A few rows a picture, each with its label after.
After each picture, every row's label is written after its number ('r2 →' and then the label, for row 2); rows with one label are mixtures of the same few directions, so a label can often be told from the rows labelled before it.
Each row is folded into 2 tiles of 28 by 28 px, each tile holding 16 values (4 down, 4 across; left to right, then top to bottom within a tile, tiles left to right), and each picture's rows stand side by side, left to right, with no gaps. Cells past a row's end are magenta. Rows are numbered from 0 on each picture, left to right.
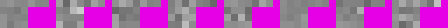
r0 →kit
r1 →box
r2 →kit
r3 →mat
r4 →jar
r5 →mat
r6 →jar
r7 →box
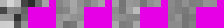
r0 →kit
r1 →box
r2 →box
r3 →mat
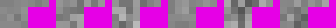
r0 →jar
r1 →mat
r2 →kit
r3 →box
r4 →mat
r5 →mat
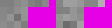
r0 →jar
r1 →box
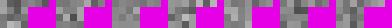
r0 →box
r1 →jar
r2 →jar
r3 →mat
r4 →kit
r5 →box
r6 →mat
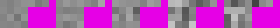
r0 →jar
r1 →box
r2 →jar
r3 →kit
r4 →kit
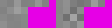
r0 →box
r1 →jar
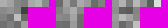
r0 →jar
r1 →mat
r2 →box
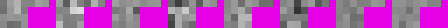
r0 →box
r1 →box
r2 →jar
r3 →kit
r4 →mat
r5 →box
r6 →mat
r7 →kit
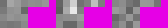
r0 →box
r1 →box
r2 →jar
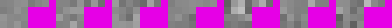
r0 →jar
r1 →mat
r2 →mat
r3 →mat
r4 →box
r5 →jar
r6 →jar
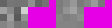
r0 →jar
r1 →box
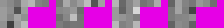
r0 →kit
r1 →mat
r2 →box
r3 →box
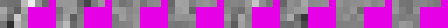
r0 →kit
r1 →kit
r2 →kit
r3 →box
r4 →kit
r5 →mat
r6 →jar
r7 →box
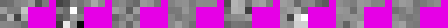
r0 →jar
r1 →kit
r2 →jar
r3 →kit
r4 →box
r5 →mat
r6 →kit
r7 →kit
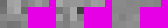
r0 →box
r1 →jar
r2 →mat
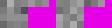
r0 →box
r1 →jar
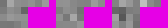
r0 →box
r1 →jar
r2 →kit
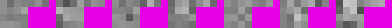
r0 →box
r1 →kit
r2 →mat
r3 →box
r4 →jar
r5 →mat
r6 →box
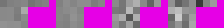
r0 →jar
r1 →mat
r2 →jar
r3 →kit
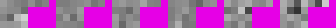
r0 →mat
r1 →jar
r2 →kit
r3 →kit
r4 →jar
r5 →box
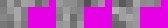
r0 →mat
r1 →kit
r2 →kit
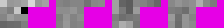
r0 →jar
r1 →kit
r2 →box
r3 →kit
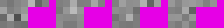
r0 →jar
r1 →box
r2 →mat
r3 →jar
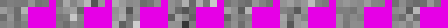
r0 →jar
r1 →mat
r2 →kit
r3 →mat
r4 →jar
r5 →kit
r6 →kit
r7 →jar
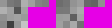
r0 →kit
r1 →jar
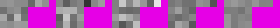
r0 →jar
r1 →kit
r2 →box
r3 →box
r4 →kit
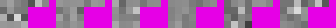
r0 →jar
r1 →jar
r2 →box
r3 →kit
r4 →kit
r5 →box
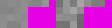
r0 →box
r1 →mat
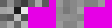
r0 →jar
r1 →box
